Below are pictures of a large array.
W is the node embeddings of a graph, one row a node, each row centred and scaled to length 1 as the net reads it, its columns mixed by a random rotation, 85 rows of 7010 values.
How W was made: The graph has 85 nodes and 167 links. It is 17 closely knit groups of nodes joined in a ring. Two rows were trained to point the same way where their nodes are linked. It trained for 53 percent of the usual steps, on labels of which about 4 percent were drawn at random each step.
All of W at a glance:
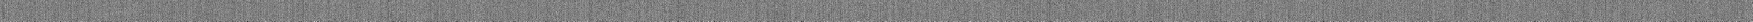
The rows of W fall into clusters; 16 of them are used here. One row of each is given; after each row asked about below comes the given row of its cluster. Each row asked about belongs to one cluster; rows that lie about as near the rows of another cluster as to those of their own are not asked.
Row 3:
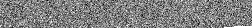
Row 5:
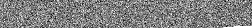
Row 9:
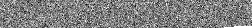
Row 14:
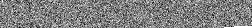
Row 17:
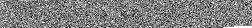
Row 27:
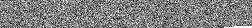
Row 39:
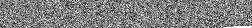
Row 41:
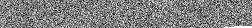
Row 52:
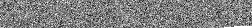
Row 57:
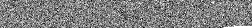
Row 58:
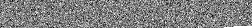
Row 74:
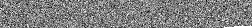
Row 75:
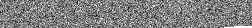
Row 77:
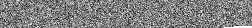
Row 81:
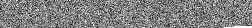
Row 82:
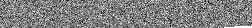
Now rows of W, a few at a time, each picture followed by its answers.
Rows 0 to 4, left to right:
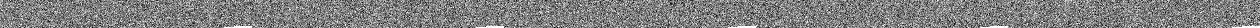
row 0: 5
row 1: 81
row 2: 58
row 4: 52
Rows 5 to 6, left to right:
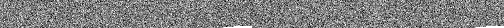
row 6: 81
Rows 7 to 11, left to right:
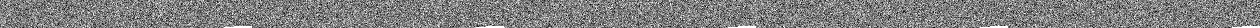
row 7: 41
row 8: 5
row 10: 74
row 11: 74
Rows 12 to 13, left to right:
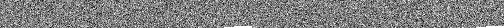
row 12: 58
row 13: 82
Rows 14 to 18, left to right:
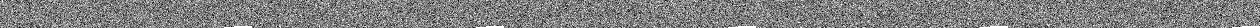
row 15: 74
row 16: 75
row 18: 14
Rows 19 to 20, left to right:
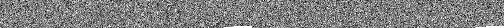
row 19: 39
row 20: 58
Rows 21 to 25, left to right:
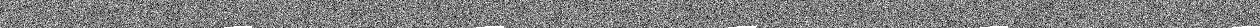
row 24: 3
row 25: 41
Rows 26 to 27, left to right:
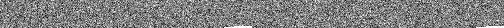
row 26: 75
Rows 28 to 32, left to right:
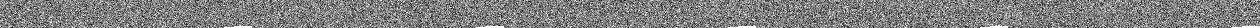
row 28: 3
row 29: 81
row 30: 39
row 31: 75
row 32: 17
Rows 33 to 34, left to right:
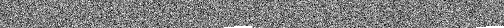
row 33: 81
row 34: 52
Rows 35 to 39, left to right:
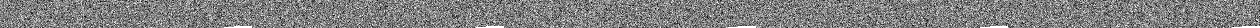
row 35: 5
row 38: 82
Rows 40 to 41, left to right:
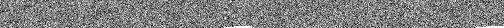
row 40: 77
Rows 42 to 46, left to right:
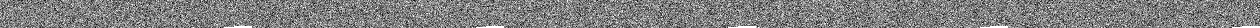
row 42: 57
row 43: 75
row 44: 27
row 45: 52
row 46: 14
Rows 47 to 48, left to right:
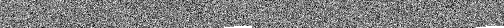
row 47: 52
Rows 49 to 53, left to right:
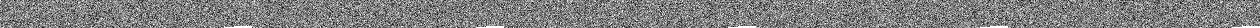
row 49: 52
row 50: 14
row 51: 27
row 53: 57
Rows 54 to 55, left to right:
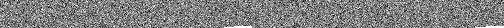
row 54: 74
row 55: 9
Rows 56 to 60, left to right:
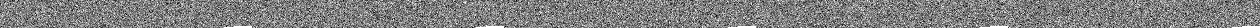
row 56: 58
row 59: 17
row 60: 3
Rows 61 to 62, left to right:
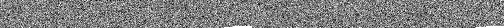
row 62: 17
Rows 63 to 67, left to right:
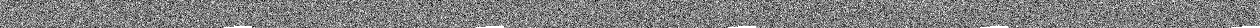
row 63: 57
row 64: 58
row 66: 75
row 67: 9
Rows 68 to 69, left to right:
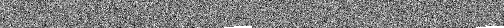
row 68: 9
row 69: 57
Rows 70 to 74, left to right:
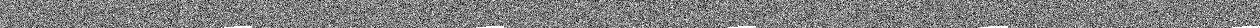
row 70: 82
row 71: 82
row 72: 57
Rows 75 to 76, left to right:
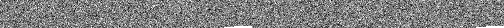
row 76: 17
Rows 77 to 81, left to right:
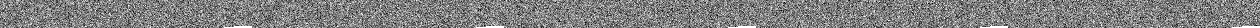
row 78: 77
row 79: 14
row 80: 27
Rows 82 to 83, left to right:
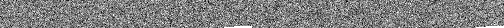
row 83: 77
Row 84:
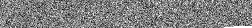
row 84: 41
